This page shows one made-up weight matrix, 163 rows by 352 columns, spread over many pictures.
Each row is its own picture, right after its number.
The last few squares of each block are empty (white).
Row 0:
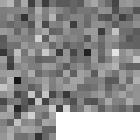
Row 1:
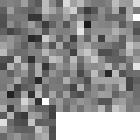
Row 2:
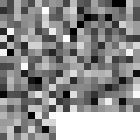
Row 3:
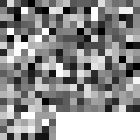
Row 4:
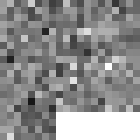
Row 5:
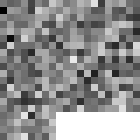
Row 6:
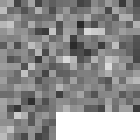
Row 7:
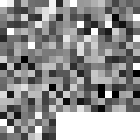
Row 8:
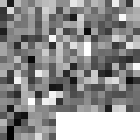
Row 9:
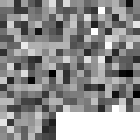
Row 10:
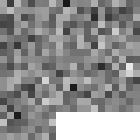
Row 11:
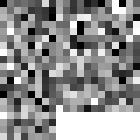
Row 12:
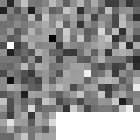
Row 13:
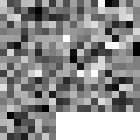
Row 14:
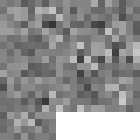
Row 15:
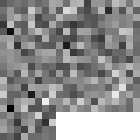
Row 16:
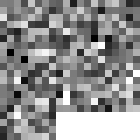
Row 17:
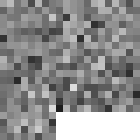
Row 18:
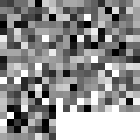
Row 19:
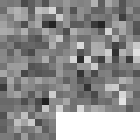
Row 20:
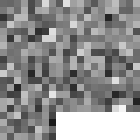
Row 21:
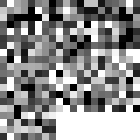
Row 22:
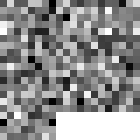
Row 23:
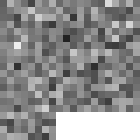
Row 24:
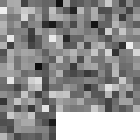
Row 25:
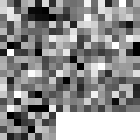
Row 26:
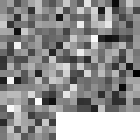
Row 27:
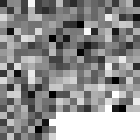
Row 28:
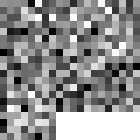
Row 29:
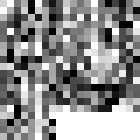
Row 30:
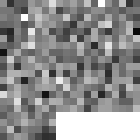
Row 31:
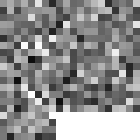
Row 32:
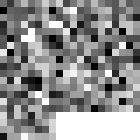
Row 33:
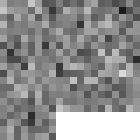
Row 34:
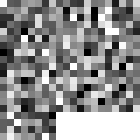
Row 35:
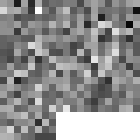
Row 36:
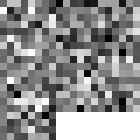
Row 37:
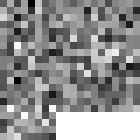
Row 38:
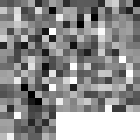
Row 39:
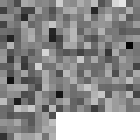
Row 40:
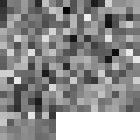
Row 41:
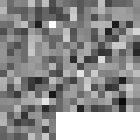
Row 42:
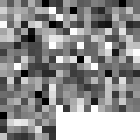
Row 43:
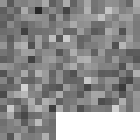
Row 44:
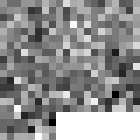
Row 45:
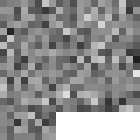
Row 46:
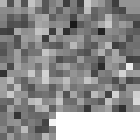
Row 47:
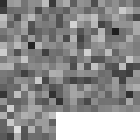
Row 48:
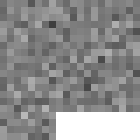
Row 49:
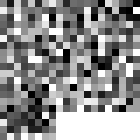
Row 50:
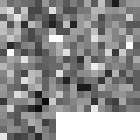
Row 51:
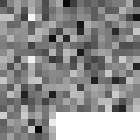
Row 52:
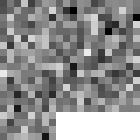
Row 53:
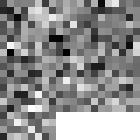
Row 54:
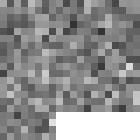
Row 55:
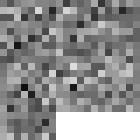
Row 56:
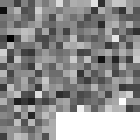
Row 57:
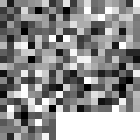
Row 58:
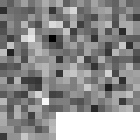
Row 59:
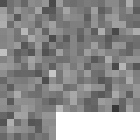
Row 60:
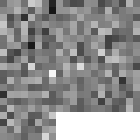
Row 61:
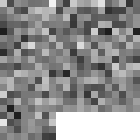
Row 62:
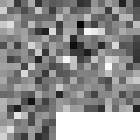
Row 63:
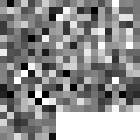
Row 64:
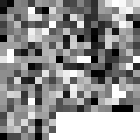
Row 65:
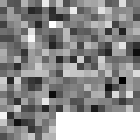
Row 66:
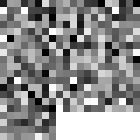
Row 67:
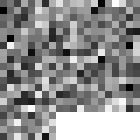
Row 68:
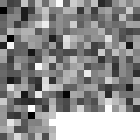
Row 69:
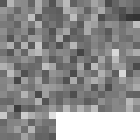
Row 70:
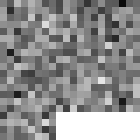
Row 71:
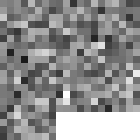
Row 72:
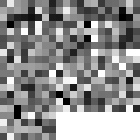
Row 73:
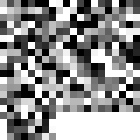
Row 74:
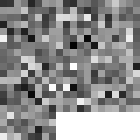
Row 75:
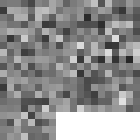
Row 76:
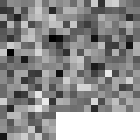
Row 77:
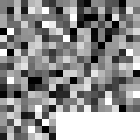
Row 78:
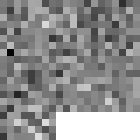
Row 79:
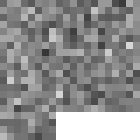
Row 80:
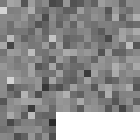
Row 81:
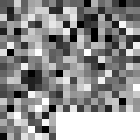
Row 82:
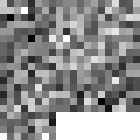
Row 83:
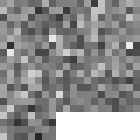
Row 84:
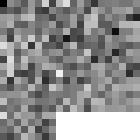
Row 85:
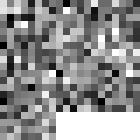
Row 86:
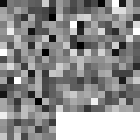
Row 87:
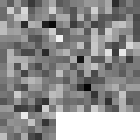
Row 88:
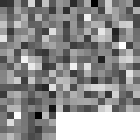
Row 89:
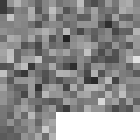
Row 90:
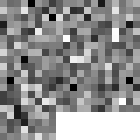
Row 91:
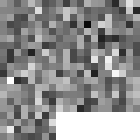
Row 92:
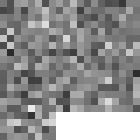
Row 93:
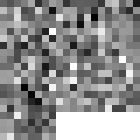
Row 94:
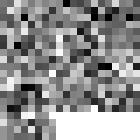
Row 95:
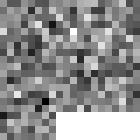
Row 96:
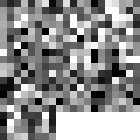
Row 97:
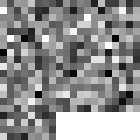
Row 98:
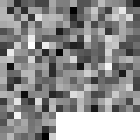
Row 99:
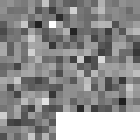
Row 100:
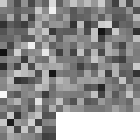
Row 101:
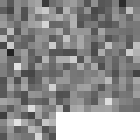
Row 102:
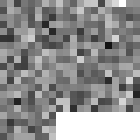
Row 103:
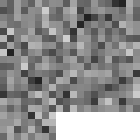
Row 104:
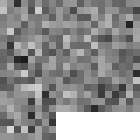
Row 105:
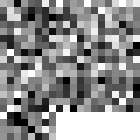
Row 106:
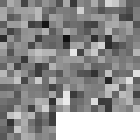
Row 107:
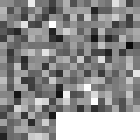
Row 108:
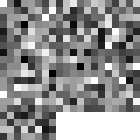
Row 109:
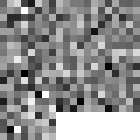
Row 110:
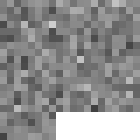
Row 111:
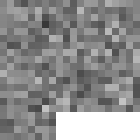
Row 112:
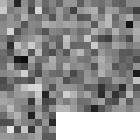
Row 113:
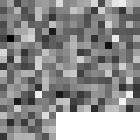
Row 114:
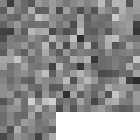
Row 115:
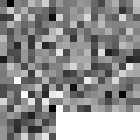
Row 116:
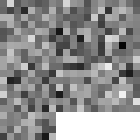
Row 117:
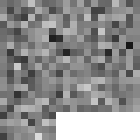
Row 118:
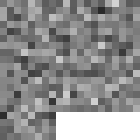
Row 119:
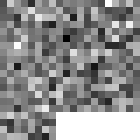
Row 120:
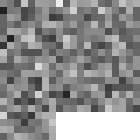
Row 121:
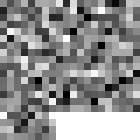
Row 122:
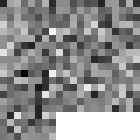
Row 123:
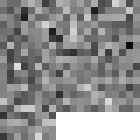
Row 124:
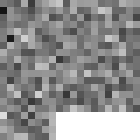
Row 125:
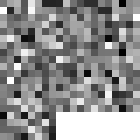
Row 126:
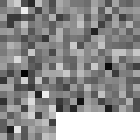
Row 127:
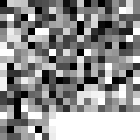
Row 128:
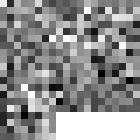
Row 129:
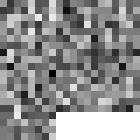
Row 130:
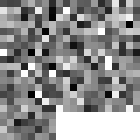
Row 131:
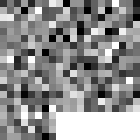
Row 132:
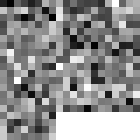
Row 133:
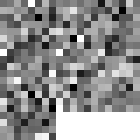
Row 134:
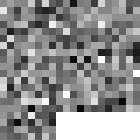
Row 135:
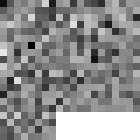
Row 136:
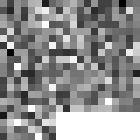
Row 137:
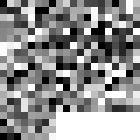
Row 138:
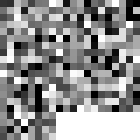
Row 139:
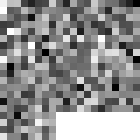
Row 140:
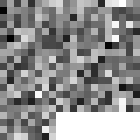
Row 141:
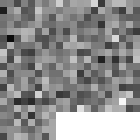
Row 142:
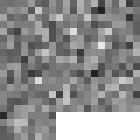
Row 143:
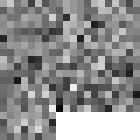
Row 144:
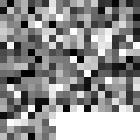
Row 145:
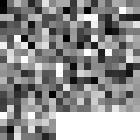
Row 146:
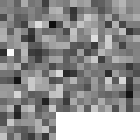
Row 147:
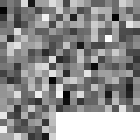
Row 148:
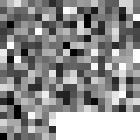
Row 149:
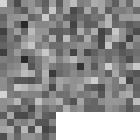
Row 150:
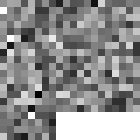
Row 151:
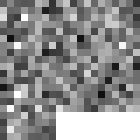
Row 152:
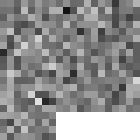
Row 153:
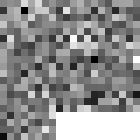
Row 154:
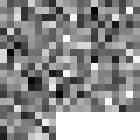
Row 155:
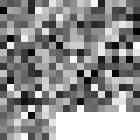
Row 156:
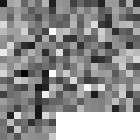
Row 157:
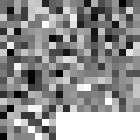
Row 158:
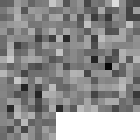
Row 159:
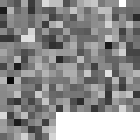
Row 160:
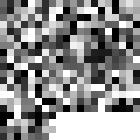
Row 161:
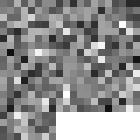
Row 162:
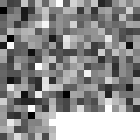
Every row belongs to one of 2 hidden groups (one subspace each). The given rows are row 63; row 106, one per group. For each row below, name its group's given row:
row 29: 63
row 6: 63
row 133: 63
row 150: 106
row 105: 106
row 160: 63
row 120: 106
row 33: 63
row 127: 63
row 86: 63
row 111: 106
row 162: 106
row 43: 63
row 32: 106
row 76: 106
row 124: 106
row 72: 63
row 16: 106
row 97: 106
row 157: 106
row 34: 63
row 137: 63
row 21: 63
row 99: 106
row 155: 106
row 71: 106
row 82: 63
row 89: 63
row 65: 106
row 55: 63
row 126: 63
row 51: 63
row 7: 63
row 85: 63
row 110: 106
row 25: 106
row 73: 63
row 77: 106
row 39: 106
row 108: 63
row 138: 63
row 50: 106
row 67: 106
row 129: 63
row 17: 63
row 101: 106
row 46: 63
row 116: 63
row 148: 63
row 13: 106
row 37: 63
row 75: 106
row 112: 63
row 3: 63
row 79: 106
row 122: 63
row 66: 63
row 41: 106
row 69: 63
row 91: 63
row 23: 106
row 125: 106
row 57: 63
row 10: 63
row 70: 106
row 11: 63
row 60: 63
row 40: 63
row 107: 106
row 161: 106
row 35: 63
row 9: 63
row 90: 63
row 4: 63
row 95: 106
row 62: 63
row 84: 63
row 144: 106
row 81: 106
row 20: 63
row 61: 63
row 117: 106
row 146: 106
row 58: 106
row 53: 106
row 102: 106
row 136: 106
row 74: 63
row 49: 63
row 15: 63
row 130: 63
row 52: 63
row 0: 63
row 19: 106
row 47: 63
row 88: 63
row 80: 106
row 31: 63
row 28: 63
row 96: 63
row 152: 63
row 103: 106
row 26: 63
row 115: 63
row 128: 63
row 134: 106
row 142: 106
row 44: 63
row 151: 63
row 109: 63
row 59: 63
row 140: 106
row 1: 63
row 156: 63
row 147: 106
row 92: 106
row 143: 63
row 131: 63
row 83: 106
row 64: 63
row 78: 106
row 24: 106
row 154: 106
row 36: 106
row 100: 63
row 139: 63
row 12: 106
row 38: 63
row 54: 63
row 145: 63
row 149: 63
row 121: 106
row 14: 106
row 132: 63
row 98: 63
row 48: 106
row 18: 63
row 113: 106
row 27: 63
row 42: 106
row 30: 63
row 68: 106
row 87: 106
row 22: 63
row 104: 63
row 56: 106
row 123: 106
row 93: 63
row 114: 63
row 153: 63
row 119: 106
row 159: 106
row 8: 63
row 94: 63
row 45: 106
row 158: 63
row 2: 106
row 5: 106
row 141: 106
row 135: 63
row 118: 106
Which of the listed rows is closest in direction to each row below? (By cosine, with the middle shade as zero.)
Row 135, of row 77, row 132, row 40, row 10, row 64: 40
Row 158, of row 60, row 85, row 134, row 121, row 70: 85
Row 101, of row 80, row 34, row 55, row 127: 55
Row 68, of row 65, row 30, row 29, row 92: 92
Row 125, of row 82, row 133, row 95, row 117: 117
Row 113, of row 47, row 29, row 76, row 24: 76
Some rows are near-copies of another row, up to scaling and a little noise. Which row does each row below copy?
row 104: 112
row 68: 162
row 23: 119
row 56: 141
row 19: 14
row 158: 138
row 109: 126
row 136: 101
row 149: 108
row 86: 11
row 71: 16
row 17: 143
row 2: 103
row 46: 54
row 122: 156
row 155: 5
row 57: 43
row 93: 38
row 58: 32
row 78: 157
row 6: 62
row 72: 21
